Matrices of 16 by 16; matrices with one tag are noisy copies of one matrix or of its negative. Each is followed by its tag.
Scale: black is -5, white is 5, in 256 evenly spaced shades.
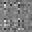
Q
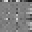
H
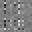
Q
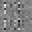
Q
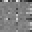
H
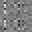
Q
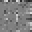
H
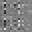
Q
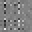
Q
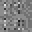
Q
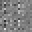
Q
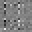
Q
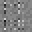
Q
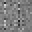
Q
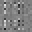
Q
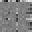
H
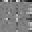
H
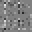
Q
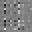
Q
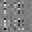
Q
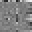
H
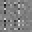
Q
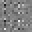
Q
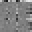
H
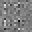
Q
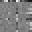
H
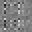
Q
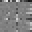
H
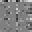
H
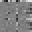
H
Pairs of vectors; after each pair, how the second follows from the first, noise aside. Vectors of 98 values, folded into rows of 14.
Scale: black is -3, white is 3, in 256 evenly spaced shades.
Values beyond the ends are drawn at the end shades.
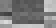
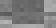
shrunk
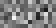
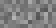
shrunk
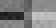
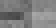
shrunk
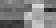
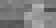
shrunk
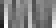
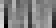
negated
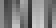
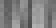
shrunk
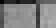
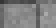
shrunk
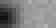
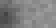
shrunk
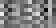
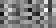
negated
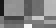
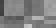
shrunk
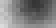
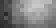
negated
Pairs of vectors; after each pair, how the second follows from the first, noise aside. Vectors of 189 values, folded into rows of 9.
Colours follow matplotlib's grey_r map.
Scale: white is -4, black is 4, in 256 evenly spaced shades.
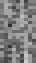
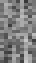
copied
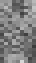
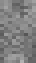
shrunk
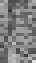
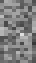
wrapped around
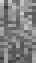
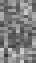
wrapped around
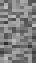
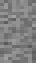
shrunk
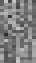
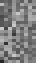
wrapped around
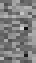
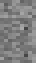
shrunk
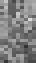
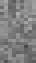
shrunk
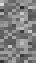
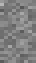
shrunk
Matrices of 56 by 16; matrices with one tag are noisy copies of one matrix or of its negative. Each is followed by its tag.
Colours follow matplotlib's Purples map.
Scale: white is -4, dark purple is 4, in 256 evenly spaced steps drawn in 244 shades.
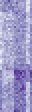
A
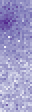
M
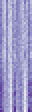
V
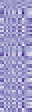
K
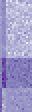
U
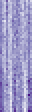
V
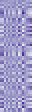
K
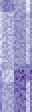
A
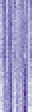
V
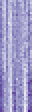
V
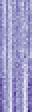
V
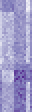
A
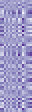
K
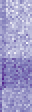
U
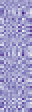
K
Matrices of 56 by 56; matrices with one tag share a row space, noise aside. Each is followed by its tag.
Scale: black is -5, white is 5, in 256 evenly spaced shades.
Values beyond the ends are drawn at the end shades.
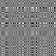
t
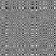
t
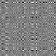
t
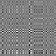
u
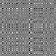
u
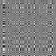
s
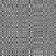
u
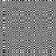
s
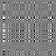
s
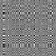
s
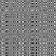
t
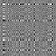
s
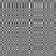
u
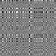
u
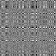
t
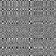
u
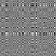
t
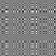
t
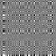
s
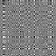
s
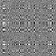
s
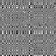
u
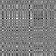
u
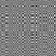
t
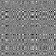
t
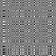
s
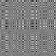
t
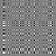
s
